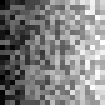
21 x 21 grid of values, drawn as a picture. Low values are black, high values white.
Fine speckle covers the field. Values rise toward the right. Overall the values sit about 50% of the way up the scale. No regular stripes run through it.
